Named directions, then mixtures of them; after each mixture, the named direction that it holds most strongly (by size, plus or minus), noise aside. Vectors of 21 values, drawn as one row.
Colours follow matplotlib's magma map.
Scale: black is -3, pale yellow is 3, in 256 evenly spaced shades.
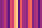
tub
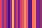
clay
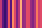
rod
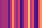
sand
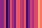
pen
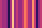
clay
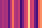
sand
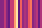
tub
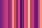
sand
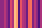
tub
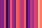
pen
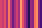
sand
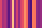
clay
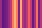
tub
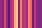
tub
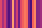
clay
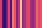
rod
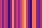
clay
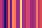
rod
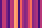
tub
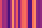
clay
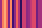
rod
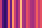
rod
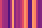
clay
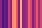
rod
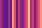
sand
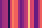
sand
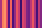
rod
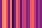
rod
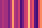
sand
